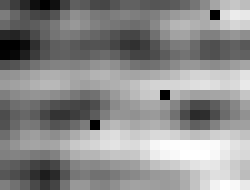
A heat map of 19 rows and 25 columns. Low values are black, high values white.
The bottom right is the ninth with the highest average. Stripes running across repeat 3 times from top to bottom. The values follow a bell shape. The top left is the ninth with the lowest average. The field climbs toward the bottom right. There are three isolated cells, each far lower than the cells round it.
